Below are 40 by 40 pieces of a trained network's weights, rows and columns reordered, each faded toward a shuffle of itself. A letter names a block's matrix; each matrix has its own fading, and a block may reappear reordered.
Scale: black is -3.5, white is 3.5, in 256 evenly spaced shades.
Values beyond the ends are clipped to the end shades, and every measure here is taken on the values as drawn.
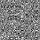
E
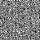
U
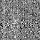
U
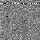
E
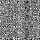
U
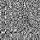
E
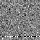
E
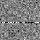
E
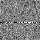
E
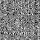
U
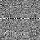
E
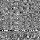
E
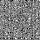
U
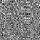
E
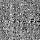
U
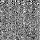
U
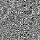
E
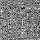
E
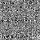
U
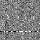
E
